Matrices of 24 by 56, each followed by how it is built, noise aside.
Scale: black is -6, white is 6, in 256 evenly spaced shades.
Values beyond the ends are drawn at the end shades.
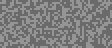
noise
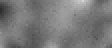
smooth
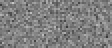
noise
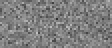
noise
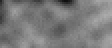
smooth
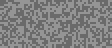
noise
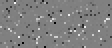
sparse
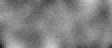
smooth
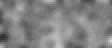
smooth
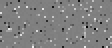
sparse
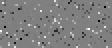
sparse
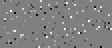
sparse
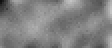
smooth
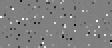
sparse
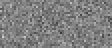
noise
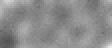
smooth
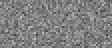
noise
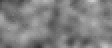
smooth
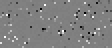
sparse
